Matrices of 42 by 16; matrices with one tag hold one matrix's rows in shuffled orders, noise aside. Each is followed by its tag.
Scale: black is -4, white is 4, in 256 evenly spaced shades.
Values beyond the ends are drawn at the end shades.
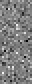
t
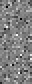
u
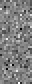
u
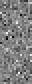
u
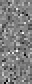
t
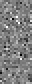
u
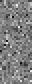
u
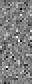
u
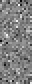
u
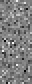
t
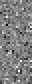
u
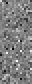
u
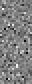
t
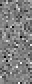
u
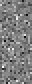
t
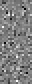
t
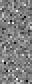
t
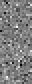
u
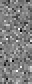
u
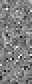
u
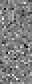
t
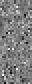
t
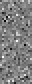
t
